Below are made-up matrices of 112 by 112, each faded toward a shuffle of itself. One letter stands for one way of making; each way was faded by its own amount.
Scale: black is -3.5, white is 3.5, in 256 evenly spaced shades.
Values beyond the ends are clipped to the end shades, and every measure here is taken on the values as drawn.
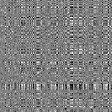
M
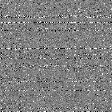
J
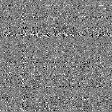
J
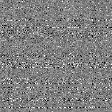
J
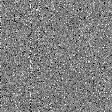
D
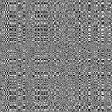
M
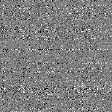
J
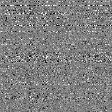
J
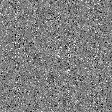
D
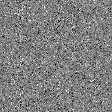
D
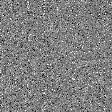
D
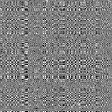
M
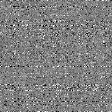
J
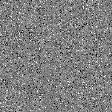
D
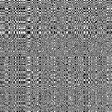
M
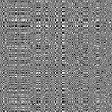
M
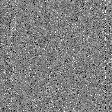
D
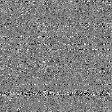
J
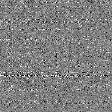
J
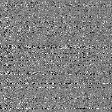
J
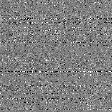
J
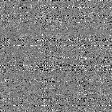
J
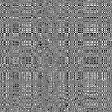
M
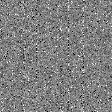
D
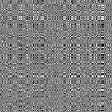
M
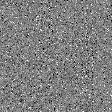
D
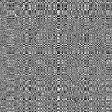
M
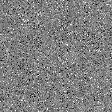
D
